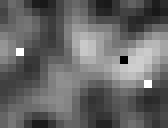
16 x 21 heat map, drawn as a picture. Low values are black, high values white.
There is no overall slope. The middle right is the roughest part. Three lone cells stand out: two far higher and one far lower than their neighbours. No row or column stands out. The ninth with the highest average is the middle right.
